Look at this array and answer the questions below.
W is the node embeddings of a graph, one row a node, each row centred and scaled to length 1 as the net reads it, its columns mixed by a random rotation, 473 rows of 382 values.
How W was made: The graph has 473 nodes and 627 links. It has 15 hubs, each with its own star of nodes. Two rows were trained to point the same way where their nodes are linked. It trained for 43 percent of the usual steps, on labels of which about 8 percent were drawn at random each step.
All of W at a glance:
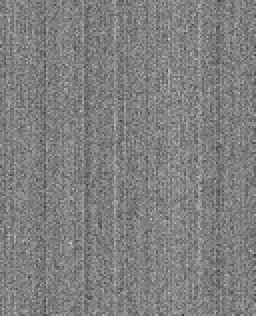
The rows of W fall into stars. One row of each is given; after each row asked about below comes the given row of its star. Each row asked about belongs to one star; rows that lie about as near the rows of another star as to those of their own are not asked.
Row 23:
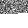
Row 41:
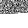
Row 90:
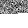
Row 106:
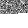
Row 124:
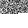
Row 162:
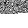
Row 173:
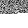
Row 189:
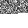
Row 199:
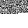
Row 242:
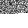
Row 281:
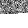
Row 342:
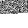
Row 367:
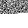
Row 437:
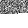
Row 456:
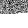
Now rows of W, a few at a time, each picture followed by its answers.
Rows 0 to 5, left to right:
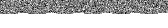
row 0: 23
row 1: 106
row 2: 41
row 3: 242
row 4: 281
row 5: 437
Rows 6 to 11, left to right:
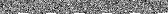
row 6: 281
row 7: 23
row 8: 162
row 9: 41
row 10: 367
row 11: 173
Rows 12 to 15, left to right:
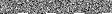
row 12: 124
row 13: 456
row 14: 199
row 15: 437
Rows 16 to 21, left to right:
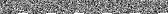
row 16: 281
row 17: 367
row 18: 242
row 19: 242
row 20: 342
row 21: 189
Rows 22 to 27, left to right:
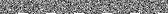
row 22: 106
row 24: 90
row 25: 242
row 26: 124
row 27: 456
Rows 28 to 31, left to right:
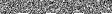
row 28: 41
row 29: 162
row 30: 106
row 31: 173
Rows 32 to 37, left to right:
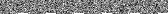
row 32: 162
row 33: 342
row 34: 106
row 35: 162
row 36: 41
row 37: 342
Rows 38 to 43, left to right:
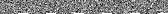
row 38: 456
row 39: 124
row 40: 41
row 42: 367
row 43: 367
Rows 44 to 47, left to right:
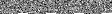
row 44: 367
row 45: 342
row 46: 437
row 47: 342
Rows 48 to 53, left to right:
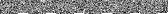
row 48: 106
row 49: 189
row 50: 124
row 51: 367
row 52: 124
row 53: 23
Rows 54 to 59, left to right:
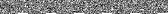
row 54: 199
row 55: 189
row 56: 23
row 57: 41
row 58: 281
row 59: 199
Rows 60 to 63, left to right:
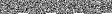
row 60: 23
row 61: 367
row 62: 189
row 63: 23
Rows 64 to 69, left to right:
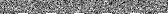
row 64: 437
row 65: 90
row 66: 242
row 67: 106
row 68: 456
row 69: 281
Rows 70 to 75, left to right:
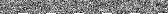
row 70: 23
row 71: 199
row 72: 281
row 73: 90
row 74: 281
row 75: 162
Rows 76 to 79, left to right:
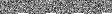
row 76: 242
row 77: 23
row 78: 199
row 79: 106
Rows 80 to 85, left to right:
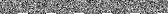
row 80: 437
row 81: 106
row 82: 367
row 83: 189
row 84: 437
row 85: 90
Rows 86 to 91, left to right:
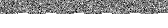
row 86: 437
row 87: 199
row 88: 23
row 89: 342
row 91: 437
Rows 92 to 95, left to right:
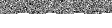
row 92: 23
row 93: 242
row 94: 23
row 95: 90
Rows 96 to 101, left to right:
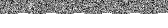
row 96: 456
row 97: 41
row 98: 456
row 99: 106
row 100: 173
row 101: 437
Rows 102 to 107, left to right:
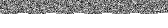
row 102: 199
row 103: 173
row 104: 242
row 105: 199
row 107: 90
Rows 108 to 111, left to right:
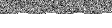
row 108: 456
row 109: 162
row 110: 199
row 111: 281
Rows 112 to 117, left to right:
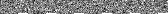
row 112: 189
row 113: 281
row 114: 199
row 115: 41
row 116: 173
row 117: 162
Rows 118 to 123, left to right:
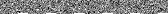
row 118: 367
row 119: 242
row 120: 437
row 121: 199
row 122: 162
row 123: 199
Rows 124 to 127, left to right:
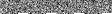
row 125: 456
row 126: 242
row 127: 173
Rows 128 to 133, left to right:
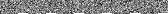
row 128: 242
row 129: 124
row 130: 242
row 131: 106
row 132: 124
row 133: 437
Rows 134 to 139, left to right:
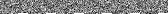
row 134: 199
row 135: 456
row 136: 456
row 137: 342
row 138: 106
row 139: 281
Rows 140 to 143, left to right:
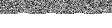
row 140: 242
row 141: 124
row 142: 106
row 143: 90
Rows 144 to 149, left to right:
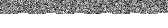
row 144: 23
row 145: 189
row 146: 342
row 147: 106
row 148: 342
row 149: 41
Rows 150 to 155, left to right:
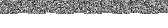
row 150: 173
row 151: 162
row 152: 41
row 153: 342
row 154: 173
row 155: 199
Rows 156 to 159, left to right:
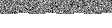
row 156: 173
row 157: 23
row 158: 124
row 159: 342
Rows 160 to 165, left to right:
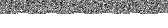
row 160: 456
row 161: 342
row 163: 437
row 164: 41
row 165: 106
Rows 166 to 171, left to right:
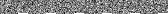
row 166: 106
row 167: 199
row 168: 367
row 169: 242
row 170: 106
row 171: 124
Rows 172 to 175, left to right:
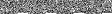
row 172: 199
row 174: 173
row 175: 437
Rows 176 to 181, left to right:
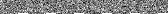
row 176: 41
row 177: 456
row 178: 342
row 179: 281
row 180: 106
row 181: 41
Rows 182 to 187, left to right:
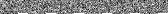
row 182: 90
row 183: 342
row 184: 437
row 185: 124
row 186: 456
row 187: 41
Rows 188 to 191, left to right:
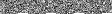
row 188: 41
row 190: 199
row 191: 437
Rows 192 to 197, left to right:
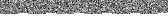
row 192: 189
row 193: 281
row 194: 242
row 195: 90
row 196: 281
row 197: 199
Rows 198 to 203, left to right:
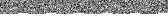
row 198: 162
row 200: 367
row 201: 242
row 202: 173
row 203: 106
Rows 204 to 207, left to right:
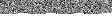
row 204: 199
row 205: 106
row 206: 189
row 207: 106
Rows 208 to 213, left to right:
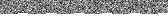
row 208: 124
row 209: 90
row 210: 162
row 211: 106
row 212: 242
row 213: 242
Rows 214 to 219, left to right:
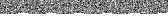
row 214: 106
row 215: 242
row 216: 23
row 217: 456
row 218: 242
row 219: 342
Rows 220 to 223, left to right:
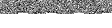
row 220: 23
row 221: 90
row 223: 90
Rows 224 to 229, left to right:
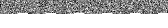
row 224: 23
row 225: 106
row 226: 367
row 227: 342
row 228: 124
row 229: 189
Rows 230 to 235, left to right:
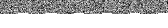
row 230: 456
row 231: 41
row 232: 189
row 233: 342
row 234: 106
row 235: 281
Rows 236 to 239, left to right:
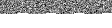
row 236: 162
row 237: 41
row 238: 124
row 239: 437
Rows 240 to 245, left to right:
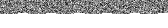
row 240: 173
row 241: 189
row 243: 162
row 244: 242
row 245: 342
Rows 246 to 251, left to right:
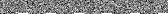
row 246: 342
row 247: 199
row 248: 456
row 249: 367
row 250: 173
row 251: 456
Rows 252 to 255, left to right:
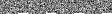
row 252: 342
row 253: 41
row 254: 456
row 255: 173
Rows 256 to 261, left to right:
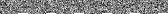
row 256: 162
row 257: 189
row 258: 456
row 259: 90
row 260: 41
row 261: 437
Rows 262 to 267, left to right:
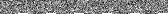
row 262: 41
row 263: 281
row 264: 90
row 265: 342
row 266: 173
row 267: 281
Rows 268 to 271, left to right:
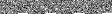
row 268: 23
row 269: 281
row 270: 281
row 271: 437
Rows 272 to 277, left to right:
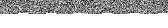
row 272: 456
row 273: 124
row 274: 437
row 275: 199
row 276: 437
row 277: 124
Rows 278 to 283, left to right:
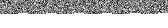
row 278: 189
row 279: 106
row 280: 173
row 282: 281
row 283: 41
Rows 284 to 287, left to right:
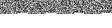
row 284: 367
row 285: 90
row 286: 124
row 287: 90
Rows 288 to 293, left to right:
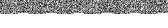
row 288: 23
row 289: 437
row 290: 41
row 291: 367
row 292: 437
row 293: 41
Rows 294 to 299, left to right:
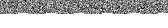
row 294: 106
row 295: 106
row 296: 124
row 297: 367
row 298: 199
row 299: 199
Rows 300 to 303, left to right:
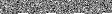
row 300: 124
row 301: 367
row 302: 41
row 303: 456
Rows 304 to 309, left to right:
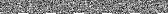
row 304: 124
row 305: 41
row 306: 367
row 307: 41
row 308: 367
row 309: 199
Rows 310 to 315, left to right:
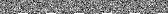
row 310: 456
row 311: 90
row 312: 281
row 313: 367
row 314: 41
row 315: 199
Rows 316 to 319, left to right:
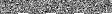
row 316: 456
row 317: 23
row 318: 342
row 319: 41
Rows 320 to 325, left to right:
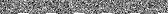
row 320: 189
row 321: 162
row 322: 242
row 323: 41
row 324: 23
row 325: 90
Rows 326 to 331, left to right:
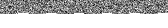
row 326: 106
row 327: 437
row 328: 189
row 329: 342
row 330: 242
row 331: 41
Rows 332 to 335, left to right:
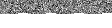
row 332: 456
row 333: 242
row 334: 173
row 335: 124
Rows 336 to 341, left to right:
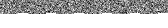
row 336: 437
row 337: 124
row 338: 90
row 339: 199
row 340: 173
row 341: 90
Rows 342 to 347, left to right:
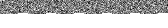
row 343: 281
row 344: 281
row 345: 124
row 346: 456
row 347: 199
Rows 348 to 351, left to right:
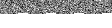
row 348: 456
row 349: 173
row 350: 162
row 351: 342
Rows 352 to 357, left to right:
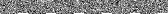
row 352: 162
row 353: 189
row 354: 342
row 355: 23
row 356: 162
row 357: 41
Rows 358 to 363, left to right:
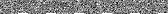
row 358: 367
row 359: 23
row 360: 242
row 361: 199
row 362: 162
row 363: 242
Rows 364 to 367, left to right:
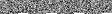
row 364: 90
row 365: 173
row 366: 456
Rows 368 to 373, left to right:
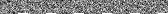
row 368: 342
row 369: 242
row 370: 281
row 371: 456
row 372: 242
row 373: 242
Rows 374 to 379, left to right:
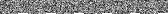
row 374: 90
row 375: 23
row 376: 437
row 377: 90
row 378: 281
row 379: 367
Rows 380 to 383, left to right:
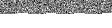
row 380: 173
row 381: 456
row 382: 199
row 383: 124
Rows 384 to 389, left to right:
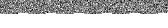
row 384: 189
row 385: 367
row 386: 242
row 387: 367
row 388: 367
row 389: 106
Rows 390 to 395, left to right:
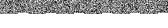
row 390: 456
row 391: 23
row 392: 90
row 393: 106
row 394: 41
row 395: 23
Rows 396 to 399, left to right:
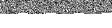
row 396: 281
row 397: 456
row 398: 342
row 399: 342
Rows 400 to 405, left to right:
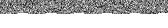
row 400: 242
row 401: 199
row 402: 162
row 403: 437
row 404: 242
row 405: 281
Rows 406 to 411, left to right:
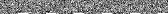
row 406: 367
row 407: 124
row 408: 189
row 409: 41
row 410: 456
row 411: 437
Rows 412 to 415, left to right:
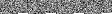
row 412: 342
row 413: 90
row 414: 23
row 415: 342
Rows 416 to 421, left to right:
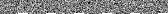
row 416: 106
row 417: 367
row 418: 23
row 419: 162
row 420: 199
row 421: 367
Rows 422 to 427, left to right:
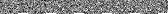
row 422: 124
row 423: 437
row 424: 90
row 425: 90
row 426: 90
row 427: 124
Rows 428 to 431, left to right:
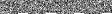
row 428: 342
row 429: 342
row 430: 242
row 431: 189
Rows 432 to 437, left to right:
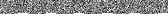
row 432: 41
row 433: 106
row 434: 106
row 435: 189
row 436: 242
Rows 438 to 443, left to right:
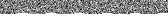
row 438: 173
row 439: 242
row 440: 106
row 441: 162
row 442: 124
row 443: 189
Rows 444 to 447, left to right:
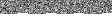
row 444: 41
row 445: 456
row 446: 124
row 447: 124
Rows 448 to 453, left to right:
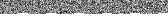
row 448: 173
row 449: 242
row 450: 106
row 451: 367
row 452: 342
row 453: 242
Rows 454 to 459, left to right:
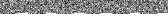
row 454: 23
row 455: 242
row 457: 199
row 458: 173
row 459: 189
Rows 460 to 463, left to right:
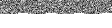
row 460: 456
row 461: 367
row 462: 124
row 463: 199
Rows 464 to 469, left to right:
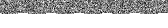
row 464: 437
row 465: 189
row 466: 437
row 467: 106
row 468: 242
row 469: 162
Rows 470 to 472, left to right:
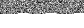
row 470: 367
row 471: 199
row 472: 189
